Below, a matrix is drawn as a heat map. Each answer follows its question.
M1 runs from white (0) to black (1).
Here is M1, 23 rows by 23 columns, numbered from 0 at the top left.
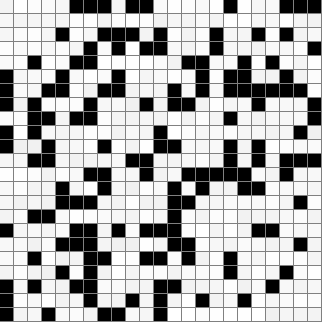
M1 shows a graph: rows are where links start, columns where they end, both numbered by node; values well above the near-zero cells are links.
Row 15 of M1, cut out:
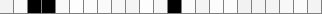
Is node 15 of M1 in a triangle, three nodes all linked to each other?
no
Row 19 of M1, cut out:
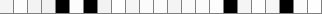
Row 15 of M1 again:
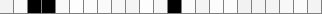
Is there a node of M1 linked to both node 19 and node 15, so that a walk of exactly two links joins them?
no
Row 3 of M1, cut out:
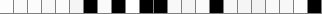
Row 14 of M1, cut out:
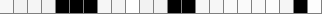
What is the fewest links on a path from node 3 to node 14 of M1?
2
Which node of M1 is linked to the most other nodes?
node 6
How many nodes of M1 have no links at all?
1
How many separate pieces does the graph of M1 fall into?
2
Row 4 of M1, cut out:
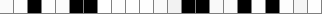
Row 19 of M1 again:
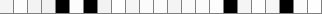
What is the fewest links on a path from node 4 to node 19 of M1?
1
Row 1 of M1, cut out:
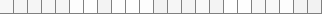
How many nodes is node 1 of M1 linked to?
0
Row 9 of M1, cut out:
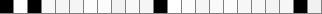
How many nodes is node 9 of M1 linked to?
4
